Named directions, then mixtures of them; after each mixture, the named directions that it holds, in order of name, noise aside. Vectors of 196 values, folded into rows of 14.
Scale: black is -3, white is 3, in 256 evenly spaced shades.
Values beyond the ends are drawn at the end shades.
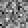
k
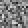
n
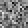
k, n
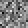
k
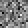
k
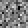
k, n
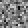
k, n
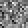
k, n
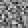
n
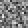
n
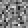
k, n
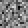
k, n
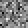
k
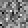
k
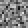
k, n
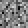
k, n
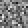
n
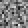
k, n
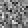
k, n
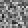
n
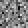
k, n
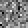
k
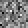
k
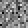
k, n
